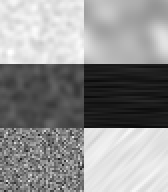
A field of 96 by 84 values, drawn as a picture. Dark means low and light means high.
The table splits into 3 rows of 2 panels. Panel 1,1: very high, blotchy, faint in contrast. Panel 1,2: high, smooth. Panel 2,1: low, blotchy, faint in contrast. Panel 2,2: very low, streaked across, faint in contrast. Panel 3,1: middling, fine-grained, strong in contrast. Panel 3,2: very high, slanting up to the right, faint in contrast.
